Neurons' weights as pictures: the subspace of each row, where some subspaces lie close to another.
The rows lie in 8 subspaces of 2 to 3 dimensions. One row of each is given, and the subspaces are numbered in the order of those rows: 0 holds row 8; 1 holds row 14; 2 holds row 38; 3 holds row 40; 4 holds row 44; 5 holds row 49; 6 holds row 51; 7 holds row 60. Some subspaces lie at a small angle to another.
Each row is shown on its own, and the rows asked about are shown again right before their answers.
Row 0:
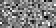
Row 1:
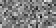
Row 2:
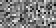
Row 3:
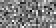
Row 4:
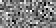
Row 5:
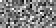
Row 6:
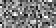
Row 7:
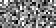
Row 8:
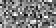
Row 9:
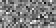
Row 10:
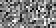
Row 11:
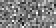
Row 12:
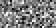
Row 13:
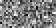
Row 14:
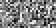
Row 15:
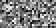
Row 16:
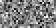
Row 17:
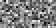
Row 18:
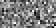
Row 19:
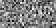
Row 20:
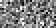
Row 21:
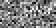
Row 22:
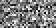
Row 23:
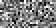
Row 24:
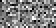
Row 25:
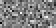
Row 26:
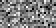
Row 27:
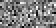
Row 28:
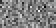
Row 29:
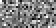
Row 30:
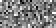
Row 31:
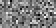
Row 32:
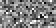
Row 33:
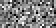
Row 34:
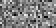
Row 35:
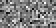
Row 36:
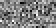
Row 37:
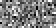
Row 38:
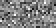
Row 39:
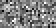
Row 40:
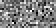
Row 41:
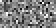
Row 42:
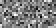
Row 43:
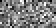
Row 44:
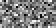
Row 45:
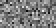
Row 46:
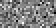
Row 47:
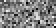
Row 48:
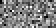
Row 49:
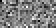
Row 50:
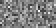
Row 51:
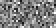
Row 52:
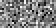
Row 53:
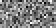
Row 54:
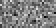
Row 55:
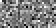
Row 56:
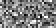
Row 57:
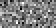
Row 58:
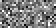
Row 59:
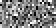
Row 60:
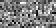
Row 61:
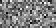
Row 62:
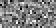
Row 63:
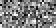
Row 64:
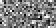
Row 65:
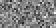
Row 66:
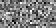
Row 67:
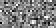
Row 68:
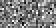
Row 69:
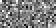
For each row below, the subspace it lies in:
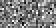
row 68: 3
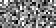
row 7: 2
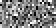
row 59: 7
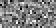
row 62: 2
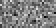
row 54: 2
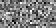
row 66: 7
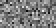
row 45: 4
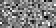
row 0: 1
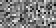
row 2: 1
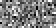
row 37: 7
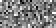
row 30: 2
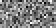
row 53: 7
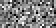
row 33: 6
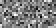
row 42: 4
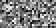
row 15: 4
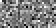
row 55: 5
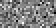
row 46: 6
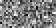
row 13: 2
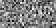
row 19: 6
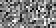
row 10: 1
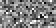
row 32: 0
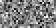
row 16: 6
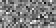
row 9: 0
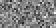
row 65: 6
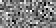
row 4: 3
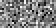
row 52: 3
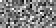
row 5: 6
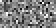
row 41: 6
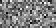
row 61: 7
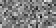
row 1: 4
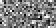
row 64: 5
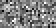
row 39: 4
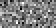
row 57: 2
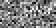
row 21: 2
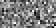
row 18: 4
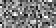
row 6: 0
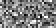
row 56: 0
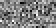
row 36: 7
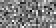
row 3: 3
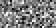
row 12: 6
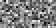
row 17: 4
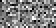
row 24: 5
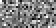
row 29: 5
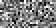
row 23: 3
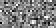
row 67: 1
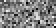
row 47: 4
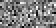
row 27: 7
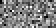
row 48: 5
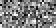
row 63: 2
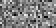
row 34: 0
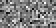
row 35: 0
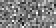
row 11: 3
